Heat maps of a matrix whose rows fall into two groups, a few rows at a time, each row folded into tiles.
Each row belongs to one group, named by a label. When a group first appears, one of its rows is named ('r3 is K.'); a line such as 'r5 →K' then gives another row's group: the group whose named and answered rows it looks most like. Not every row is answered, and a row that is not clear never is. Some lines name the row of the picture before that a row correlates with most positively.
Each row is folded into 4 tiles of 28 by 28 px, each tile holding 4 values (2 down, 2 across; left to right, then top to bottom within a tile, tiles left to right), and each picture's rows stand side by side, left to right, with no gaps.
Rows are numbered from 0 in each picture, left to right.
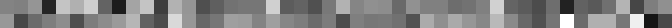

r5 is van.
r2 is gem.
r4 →gem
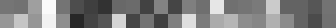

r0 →gem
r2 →gem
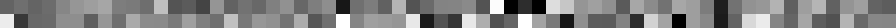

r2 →van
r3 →van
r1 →gem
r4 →gem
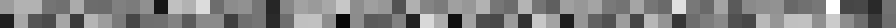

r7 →gem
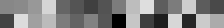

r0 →gem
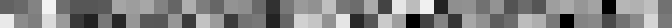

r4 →gem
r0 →gem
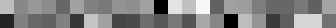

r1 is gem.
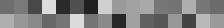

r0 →gem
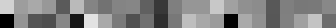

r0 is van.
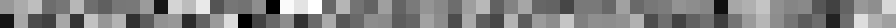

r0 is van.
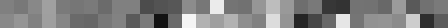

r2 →gem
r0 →gem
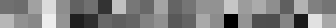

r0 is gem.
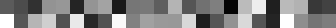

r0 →van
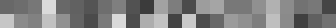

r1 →van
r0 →gem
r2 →gem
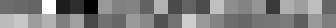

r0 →gem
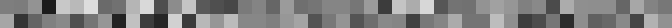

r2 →van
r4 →gem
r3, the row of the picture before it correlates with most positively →2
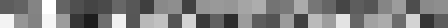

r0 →gem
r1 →van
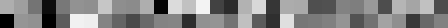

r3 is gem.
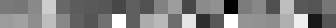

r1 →van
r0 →gem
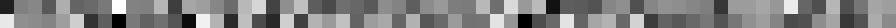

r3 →van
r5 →van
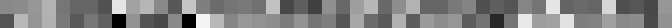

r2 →gem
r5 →gem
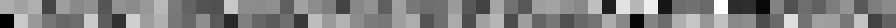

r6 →gem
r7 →van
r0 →gem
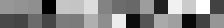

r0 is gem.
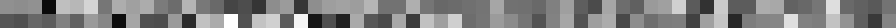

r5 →van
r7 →gem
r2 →van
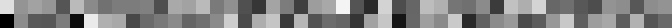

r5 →van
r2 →van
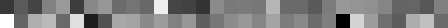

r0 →van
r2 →gem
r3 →gem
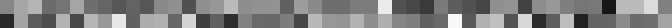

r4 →van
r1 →van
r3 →gem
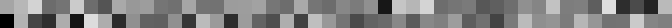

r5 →gem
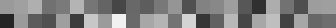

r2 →van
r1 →van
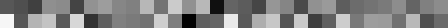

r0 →van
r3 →van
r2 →van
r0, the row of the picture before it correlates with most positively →1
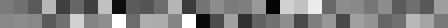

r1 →van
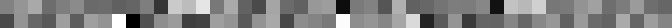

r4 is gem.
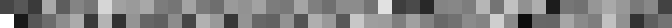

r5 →gem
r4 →gem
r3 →gem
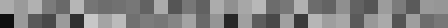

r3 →van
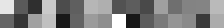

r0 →van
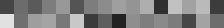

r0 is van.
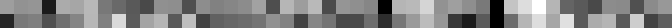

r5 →van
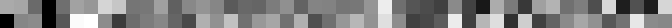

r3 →gem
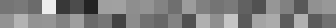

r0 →gem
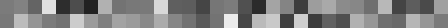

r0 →gem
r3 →gem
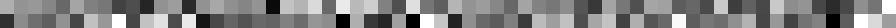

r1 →van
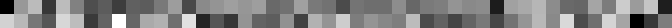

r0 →van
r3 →van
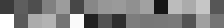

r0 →van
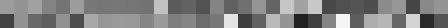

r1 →gem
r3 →van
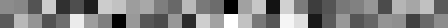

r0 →gem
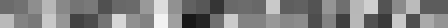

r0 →gem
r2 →gem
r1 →gem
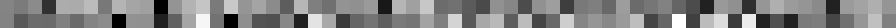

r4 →van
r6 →van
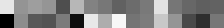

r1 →gem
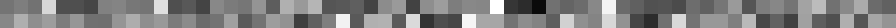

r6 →van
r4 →gem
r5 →gem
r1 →gem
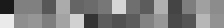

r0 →van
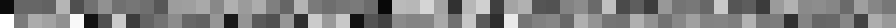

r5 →gem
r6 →gem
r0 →van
